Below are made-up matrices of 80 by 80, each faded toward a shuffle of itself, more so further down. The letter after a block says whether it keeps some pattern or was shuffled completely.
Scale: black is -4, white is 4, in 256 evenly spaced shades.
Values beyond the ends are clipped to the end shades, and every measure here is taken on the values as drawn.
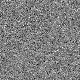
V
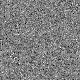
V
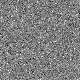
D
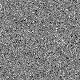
V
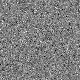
D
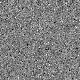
V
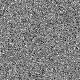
D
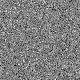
D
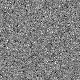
D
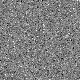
D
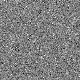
V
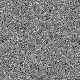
D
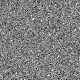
V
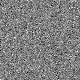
D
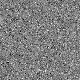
V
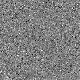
V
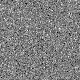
D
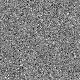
D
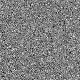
V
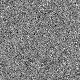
D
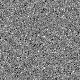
V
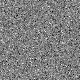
D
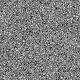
D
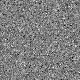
D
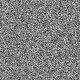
D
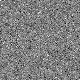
D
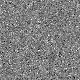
D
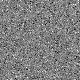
V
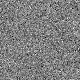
D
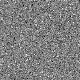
V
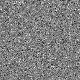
V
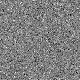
V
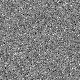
D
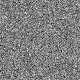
V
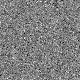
D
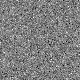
D
